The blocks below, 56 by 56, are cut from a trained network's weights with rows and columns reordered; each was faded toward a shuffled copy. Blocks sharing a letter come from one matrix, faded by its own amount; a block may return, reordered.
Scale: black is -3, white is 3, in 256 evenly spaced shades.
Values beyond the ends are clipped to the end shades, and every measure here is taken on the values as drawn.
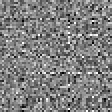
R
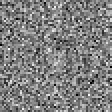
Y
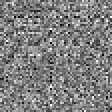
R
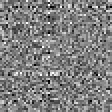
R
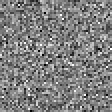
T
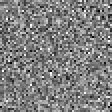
T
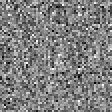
Y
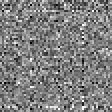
R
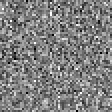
Y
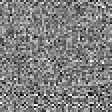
R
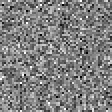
Y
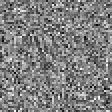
Y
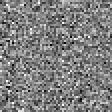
Y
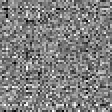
R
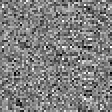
Y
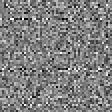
R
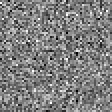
Y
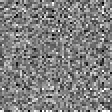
R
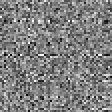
R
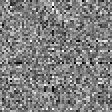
R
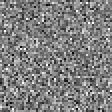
T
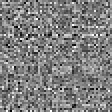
R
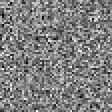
Y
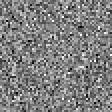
T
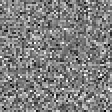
T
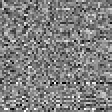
R
